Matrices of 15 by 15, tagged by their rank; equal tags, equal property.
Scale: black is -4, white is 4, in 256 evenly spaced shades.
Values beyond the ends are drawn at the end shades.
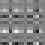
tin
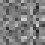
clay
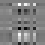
tin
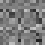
clay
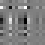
tin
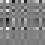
tin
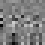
clay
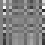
tin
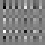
tin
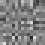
clay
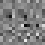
clay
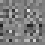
clay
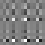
tin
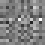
clay
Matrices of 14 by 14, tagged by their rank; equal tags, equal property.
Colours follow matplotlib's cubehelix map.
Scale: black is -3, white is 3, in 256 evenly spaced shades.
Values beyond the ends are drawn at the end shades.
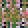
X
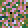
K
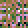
X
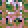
X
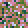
K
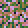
K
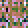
X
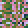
X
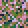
K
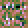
X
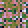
X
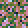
K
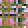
X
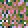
X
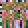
X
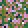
K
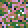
K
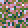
K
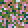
K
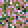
K
